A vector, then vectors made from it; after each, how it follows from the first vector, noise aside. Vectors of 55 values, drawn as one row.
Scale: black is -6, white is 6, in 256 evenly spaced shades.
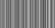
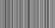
sign-scrambled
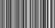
scaled up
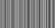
negated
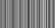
negated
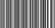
scaled up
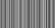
negated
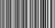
scaled up
